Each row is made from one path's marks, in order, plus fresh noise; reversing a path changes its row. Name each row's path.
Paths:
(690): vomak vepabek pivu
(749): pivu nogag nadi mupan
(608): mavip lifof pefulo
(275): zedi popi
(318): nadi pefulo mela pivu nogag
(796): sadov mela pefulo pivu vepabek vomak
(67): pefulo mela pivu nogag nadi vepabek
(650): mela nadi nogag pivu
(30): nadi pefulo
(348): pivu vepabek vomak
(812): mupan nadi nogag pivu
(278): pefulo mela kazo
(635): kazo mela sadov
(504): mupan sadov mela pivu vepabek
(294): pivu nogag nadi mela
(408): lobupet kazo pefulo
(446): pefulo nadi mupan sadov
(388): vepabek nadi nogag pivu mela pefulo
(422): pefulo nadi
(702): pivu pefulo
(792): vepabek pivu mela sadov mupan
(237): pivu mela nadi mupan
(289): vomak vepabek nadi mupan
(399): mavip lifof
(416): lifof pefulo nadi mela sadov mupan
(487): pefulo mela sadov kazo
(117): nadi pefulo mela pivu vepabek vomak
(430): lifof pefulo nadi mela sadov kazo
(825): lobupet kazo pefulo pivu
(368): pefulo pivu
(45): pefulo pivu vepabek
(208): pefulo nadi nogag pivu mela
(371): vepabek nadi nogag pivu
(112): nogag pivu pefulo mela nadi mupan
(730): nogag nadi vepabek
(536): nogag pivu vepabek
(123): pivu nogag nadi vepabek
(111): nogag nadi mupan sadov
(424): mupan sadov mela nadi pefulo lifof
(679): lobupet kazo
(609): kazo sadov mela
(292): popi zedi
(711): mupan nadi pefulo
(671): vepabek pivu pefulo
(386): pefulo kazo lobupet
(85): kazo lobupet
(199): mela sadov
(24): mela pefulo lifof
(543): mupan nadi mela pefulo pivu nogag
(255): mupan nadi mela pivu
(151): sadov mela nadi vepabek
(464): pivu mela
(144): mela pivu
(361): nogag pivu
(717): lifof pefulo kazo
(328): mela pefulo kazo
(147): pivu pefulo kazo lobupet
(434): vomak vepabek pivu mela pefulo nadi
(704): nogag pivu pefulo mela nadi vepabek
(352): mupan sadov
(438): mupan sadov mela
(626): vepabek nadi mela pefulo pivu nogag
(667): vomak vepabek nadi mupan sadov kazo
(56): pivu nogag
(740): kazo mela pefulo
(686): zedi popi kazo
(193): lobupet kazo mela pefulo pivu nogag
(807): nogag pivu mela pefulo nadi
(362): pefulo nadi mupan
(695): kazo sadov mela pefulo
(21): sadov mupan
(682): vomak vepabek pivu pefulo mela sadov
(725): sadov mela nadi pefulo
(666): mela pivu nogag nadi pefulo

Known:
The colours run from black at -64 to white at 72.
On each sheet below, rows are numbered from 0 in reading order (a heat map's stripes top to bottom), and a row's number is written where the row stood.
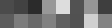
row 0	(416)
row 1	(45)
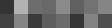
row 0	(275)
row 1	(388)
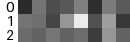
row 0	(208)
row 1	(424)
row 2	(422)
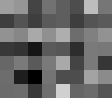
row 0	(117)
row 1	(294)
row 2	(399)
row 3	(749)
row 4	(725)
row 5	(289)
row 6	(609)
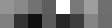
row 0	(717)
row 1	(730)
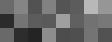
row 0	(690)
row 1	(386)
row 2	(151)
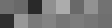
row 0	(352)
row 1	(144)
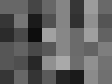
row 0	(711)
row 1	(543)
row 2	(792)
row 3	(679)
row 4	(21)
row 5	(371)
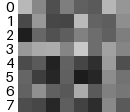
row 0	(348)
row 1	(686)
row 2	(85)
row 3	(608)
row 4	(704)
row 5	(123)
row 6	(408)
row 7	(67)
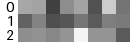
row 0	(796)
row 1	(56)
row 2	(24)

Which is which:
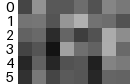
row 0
(361)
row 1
(199)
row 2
(536)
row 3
(504)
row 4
(812)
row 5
(650)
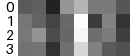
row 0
(438)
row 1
(430)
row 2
(695)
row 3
(635)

